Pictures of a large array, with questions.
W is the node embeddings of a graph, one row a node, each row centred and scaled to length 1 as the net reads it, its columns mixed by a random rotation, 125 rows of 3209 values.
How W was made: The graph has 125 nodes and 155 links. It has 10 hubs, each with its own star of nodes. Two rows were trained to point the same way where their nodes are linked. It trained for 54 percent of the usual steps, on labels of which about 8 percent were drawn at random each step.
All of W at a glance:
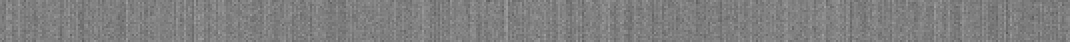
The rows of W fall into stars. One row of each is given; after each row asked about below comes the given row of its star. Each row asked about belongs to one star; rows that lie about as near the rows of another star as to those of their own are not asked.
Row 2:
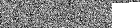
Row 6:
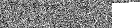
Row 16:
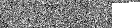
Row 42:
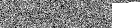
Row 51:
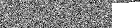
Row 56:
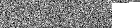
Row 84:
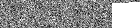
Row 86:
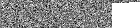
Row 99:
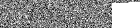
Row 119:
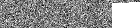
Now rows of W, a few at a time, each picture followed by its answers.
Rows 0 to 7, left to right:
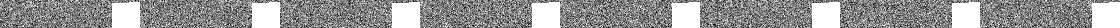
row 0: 86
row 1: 56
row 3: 16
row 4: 56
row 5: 86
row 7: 56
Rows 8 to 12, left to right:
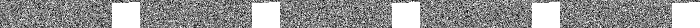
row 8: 2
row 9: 99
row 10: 42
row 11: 84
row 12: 99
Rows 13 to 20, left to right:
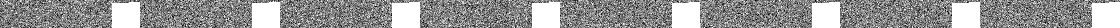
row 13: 2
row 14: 86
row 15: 42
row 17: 6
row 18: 16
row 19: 51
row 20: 16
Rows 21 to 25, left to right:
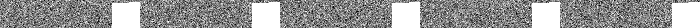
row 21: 84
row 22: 42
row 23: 84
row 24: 2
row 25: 119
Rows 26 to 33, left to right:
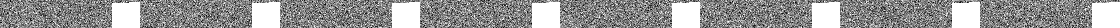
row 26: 51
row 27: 6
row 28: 99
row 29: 16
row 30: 119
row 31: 99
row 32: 51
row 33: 84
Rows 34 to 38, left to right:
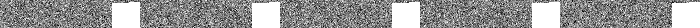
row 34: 119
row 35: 56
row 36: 51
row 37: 84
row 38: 16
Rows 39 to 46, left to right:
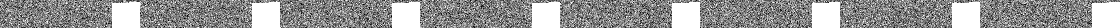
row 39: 86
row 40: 42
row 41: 56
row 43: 56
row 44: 51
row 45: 84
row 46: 16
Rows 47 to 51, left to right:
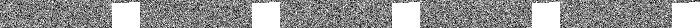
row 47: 56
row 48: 6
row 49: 119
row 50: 84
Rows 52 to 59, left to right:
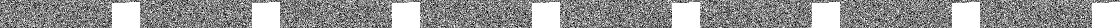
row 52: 6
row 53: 6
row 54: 6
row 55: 6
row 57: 42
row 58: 6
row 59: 84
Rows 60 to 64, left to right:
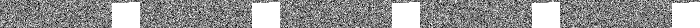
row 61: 84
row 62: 56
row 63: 2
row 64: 56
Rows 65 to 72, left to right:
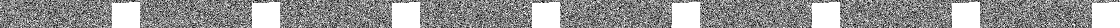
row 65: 99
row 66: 119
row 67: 119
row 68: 2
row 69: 42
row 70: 42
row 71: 86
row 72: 84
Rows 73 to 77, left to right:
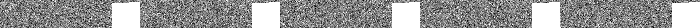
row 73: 2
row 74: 84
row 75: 6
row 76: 84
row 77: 56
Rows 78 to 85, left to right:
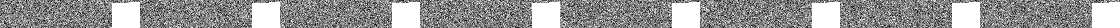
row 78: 6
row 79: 51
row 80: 42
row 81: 84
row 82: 42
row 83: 99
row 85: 51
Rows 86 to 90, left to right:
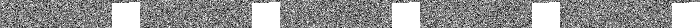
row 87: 42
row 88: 42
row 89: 6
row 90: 2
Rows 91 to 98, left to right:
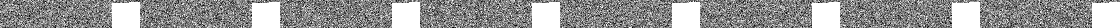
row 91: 42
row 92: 99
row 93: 51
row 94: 2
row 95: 6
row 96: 99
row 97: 84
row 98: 56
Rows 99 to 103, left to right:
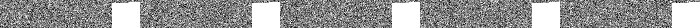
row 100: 16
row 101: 6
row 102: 2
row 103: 2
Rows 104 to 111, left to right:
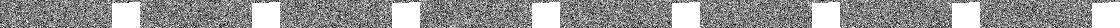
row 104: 51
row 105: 119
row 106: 119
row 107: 119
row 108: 16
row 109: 56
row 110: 56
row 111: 16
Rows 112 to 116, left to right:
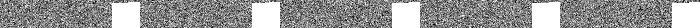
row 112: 42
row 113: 6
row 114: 84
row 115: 86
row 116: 51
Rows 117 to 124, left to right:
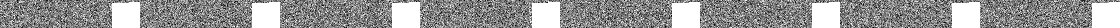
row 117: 119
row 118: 16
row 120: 42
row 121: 56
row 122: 51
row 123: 2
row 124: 6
